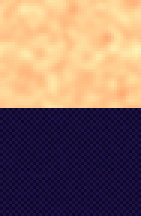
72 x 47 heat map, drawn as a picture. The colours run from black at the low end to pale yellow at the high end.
The table splits into 2 rows of 1 panel. Panel 1,1: very high, blotchy, faint in contrast. Panel 2,1: very low, checkered, faint in contrast.
